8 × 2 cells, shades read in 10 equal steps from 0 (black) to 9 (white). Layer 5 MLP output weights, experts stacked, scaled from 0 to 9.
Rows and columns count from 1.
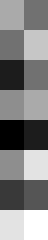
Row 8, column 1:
8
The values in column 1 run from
0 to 8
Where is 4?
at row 1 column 2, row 2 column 1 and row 3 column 2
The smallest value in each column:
0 1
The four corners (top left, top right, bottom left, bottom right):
6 4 8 9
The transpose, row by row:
6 4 1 5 0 5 2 8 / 4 7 4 6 1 8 3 9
